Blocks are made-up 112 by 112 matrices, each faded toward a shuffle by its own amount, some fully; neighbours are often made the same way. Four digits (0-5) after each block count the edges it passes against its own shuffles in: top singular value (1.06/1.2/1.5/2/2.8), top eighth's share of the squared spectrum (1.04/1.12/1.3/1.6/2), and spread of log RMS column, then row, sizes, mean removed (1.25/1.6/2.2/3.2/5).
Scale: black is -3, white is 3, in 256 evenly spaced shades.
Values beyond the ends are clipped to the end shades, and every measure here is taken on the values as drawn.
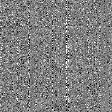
3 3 4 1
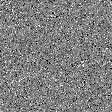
0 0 0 0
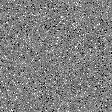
0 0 0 0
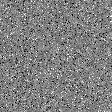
0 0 0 0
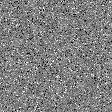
0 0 0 0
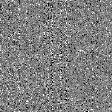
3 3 3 0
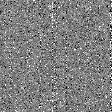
2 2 3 0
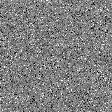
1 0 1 0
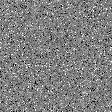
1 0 0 0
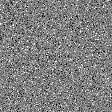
1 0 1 0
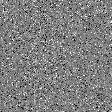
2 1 1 0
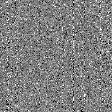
3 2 3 0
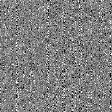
3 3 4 0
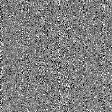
3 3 3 0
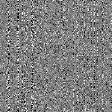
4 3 4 0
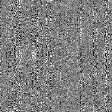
3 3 4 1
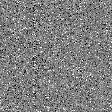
2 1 2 0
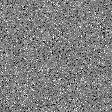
1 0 1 0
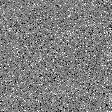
1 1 1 0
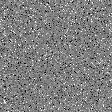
2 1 0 0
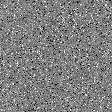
0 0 0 0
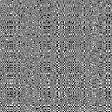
5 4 4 4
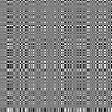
5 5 5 5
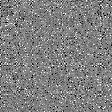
4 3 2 2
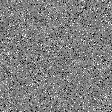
2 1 0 0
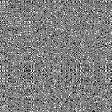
5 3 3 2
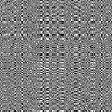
5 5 4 4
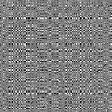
5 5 4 4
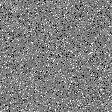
0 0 0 0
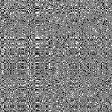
5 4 3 3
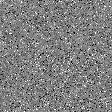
2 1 0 0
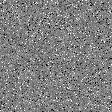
0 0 0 0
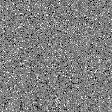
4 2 1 1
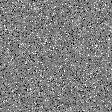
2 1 0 0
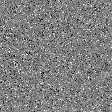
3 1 0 0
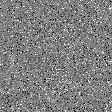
3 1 0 0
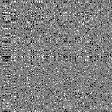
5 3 3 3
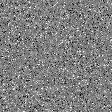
0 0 0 0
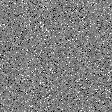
2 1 0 0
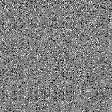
4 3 1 1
